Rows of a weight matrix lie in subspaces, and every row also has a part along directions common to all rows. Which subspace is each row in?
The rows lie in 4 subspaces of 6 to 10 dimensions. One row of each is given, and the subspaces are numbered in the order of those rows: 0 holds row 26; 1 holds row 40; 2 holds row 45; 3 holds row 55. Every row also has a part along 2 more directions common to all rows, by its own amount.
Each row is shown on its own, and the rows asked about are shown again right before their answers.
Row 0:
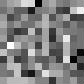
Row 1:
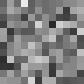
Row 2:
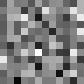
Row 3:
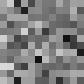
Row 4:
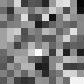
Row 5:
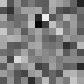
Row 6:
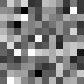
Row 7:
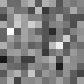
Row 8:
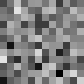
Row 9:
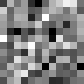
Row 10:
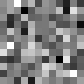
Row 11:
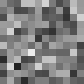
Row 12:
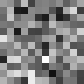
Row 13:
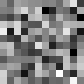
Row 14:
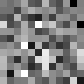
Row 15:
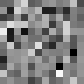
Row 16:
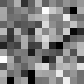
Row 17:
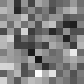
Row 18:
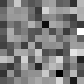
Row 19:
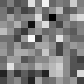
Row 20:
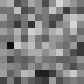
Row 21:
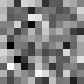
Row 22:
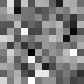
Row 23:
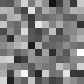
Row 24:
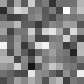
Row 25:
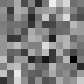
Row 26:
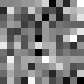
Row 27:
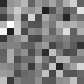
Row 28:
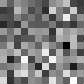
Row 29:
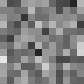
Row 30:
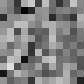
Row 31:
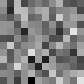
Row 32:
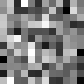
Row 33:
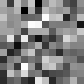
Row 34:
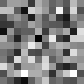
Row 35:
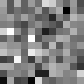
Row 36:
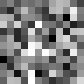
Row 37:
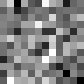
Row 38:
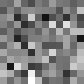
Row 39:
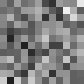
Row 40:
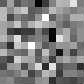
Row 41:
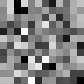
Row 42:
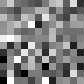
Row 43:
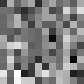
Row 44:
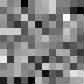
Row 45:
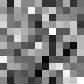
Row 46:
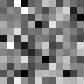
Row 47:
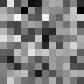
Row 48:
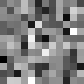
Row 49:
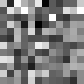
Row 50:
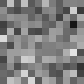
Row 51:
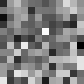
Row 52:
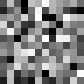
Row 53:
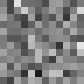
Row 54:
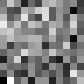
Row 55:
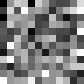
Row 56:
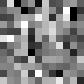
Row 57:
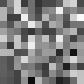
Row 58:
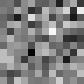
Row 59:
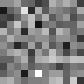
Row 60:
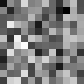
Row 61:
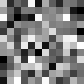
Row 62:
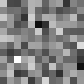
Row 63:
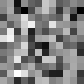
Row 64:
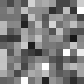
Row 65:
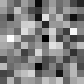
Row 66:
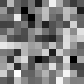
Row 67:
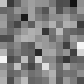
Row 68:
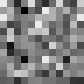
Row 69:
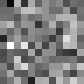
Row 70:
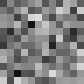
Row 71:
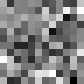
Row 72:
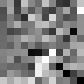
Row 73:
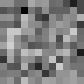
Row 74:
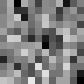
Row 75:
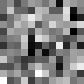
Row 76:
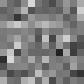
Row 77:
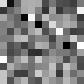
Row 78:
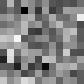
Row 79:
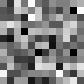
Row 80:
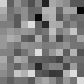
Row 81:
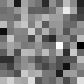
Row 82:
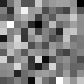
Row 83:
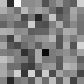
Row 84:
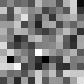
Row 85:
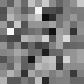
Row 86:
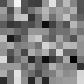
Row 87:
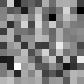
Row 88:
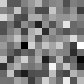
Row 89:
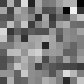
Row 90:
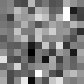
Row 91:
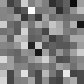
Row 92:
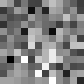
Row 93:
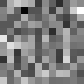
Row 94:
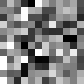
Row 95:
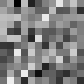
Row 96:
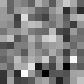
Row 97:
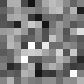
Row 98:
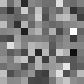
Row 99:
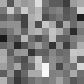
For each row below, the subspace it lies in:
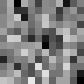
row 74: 1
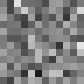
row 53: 0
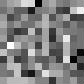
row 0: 1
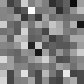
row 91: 2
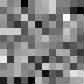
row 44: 0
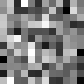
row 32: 1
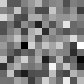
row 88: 2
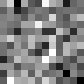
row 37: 2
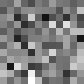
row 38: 0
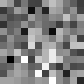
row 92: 2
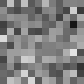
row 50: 3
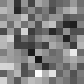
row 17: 3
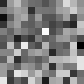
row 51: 2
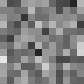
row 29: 2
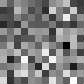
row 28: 2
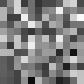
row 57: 1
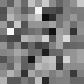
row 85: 0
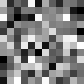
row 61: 3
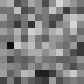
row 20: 3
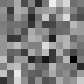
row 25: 1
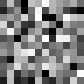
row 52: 0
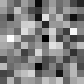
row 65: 0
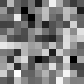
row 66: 1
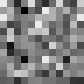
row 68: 3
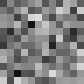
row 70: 0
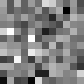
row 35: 0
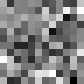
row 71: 3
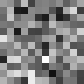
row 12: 0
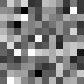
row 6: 1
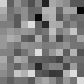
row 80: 0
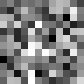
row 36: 0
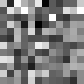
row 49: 0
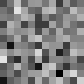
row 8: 3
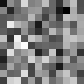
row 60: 3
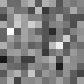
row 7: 0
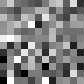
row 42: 2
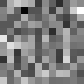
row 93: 1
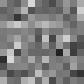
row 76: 1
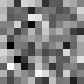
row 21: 3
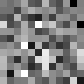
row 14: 2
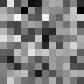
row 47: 1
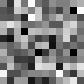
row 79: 3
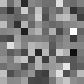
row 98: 3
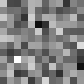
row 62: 2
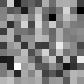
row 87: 0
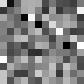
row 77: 2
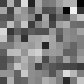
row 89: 3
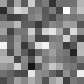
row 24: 0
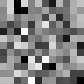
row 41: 3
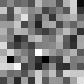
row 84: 3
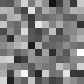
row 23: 2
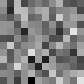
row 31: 3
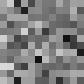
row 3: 3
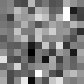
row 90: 0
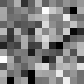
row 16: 0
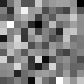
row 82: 3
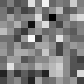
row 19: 0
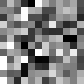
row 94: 3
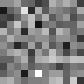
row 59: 2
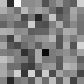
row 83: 0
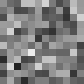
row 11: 0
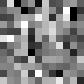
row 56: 0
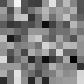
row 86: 1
